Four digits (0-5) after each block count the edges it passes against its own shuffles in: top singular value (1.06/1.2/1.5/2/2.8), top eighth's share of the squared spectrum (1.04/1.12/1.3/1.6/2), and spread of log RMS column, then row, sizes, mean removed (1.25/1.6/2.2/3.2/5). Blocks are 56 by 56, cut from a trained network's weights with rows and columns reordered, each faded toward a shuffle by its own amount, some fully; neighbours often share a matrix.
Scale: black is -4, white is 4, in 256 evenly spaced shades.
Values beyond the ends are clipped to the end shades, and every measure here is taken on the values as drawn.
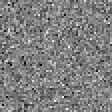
0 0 0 0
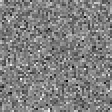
0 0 0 0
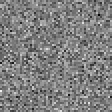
2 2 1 1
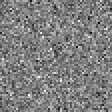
0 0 0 0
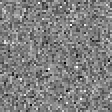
0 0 0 0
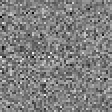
3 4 1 2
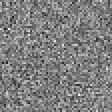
1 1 0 0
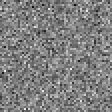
0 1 0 0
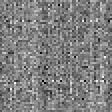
3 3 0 2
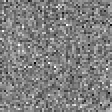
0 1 0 0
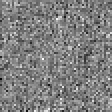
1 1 0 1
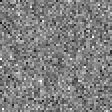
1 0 0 0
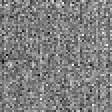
2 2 0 1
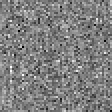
1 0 0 0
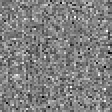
1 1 0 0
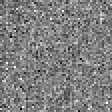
1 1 0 0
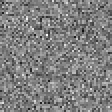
1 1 0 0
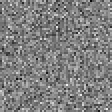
1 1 0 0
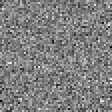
1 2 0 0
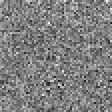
2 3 1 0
